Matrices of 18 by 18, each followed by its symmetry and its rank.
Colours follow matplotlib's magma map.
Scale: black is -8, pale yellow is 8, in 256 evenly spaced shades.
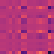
neither, rank one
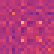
symmetric, rank three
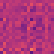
neither, rank three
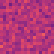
neither, full rank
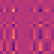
neither, rank one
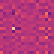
neither, rank three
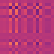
neither, rank one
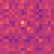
symmetric, rank three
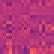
neither, rank three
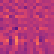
neither, rank three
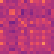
symmetric, rank three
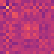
symmetric, rank three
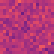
neither, full rank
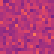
neither, full rank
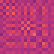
symmetric, rank three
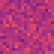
neither, full rank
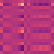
neither, rank one
